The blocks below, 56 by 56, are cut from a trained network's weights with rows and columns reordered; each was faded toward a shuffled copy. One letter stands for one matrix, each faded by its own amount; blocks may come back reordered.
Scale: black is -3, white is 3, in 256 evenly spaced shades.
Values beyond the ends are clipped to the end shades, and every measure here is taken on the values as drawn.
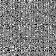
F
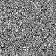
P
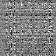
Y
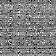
Y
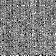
F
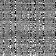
Y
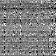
Y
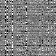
Y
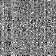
F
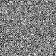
P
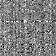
F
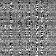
Y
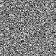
P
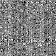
F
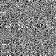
P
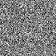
P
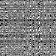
Y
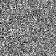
P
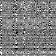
Y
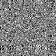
P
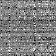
Y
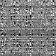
Y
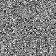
P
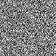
P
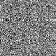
P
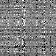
Y
